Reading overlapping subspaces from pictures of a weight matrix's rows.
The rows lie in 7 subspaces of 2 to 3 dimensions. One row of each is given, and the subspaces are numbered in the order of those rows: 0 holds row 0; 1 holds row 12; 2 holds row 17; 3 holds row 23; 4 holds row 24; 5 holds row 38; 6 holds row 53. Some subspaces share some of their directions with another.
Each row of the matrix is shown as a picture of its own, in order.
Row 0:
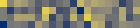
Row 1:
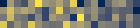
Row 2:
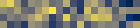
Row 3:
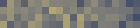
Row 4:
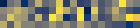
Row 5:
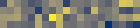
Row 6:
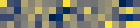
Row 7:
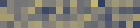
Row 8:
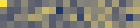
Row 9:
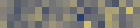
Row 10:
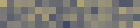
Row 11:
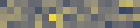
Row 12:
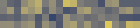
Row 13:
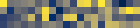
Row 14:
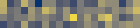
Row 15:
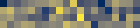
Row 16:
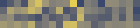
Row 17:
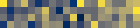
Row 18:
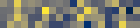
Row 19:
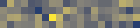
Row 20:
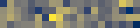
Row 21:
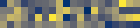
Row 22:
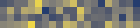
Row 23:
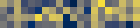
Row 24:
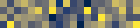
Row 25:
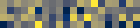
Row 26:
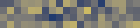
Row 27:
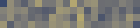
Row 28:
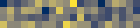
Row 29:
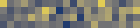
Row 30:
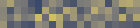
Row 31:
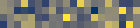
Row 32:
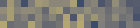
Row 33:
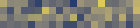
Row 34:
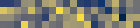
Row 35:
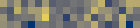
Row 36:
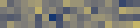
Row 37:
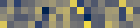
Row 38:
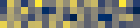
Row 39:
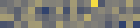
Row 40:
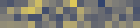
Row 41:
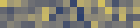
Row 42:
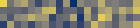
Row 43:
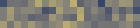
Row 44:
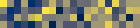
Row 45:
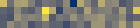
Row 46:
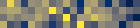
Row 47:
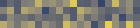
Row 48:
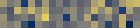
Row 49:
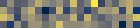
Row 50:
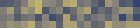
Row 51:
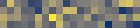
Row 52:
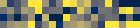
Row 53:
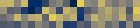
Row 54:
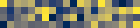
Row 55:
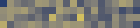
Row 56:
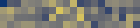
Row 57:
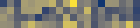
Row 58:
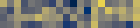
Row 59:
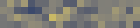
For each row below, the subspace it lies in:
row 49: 0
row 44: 1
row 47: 1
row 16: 6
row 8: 1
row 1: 2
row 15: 5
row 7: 0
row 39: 0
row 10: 1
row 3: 2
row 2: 2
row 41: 5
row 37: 0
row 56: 5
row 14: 5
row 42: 4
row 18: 0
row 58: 3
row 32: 2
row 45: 0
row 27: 4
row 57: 3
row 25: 0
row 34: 5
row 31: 6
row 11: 3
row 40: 6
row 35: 6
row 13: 4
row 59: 6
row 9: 0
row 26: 4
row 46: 2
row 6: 1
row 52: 4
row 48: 6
